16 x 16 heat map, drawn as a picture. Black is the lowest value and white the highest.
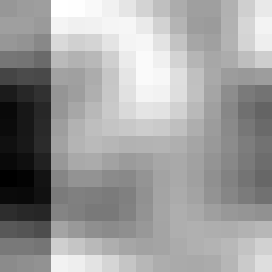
Ninth with the lowest average: middle left. Average level on the scale: 60%. Stripes: none. Seam: vertical, 20% of the way across, the right part higher.
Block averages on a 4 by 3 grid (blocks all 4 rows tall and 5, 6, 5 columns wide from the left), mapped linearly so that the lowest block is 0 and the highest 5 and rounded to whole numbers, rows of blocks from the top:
354
153
032
234
